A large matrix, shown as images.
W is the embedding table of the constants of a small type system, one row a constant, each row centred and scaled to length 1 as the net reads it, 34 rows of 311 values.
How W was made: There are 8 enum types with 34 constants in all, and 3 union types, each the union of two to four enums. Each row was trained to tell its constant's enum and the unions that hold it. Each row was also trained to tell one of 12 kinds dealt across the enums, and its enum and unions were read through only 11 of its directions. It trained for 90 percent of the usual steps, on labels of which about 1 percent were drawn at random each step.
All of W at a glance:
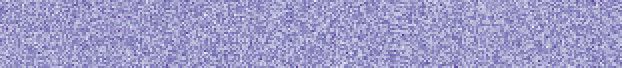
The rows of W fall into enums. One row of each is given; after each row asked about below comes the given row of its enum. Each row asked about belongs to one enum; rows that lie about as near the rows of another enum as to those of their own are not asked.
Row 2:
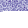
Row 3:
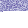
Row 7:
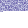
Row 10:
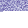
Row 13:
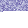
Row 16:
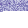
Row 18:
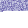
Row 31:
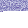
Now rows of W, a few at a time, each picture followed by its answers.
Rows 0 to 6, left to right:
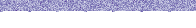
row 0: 16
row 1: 3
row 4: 2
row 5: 3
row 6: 2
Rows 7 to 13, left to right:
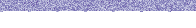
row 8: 16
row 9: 18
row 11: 7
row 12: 31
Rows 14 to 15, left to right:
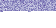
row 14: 3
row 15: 13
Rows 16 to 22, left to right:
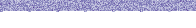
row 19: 2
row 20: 2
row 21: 16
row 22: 13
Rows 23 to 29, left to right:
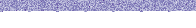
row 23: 7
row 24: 13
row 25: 31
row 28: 31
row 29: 31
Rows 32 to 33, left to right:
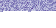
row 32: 7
